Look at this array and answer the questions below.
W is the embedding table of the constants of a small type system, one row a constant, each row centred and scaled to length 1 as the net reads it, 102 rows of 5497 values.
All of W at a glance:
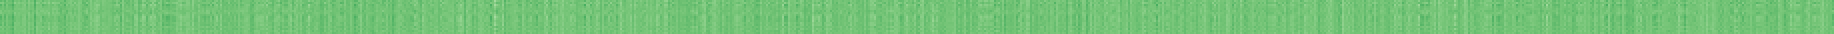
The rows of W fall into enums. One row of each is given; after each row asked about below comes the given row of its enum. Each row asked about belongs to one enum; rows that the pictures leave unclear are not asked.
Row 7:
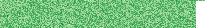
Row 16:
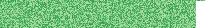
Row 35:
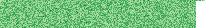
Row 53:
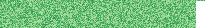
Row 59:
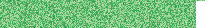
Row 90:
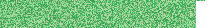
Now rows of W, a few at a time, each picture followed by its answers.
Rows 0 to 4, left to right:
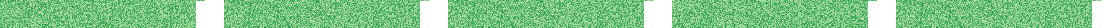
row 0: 16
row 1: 59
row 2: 59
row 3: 7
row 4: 59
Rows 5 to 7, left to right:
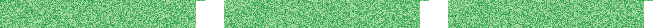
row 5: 53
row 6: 7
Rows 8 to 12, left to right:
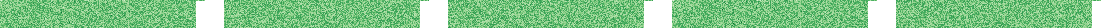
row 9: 90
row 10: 53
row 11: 7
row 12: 16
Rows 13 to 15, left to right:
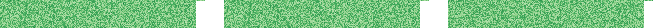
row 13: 59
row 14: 59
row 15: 90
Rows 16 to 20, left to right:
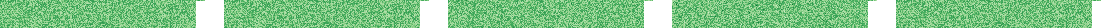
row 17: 16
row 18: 59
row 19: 35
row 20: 16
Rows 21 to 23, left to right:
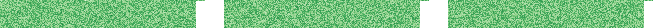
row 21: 7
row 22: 53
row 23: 90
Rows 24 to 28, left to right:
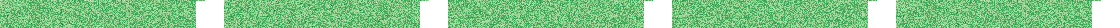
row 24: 7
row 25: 35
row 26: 53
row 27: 90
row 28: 7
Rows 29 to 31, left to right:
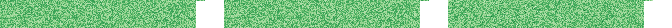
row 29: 90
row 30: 90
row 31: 35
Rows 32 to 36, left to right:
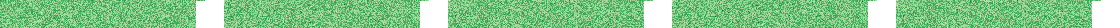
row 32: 53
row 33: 35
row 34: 7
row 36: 7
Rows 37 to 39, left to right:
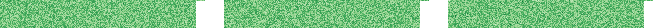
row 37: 59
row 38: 53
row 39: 7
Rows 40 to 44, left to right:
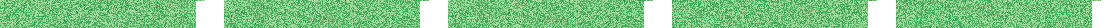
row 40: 35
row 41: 7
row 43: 16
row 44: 59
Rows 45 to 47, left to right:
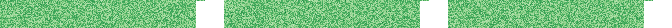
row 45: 90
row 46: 7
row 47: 53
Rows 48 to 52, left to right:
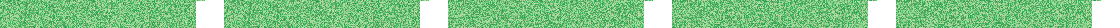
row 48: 59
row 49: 59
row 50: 90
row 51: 16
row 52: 16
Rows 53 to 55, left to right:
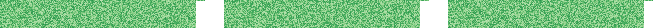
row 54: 16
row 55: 53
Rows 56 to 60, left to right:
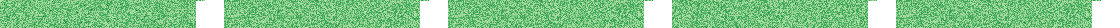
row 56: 35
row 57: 90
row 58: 90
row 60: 90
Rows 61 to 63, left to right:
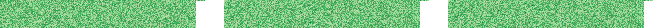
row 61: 53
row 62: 35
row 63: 35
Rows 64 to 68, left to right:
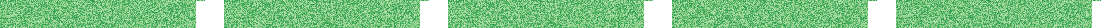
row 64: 90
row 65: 16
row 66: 16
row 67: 53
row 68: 90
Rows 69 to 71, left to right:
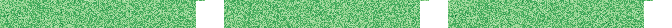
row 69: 7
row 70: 59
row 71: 7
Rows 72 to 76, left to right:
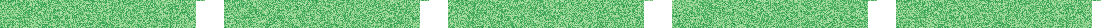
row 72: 16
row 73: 53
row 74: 59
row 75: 7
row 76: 16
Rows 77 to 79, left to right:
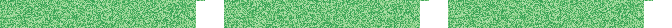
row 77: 90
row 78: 16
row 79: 90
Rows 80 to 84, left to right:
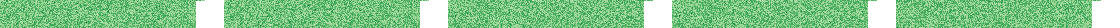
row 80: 35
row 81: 35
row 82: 7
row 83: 7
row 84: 16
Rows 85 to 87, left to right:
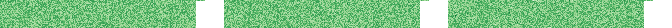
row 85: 16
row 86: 59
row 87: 7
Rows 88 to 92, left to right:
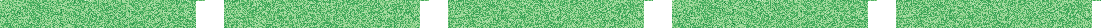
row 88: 7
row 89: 16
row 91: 7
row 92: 90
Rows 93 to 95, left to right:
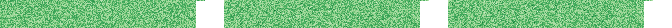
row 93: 90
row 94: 35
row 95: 35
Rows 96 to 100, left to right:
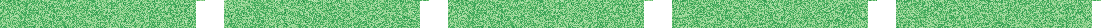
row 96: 59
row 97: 7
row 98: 59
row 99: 90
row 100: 16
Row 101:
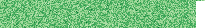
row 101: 35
